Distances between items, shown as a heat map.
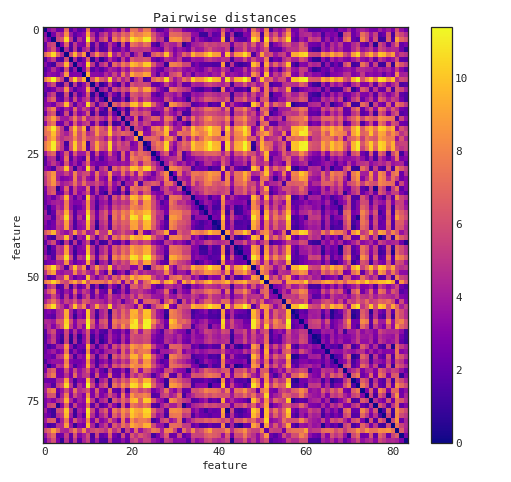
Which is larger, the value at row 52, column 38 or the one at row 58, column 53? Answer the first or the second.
the second
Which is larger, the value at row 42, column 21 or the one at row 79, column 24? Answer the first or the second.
the first
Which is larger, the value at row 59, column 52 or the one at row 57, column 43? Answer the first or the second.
the first
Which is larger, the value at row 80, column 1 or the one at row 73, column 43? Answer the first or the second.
the second
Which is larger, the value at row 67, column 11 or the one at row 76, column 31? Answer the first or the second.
the second
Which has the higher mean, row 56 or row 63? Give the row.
56
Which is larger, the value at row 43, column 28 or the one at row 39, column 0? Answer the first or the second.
the first
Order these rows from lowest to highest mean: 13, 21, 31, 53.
13, 53, 31, 21
